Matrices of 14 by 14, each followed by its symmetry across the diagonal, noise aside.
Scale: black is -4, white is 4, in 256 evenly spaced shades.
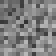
symmetric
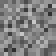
symmetric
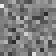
neither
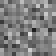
antisymmetric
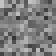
neither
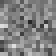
neither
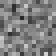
neither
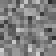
antisymmetric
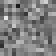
antisymmetric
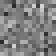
neither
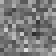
neither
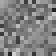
symmetric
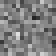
antisymmetric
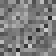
symmetric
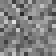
antisymmetric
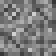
symmetric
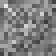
symmetric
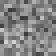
neither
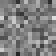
antisymmetric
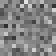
neither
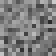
symmetric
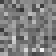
neither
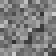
symmetric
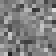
antisymmetric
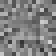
antisymmetric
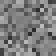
symmetric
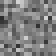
antisymmetric
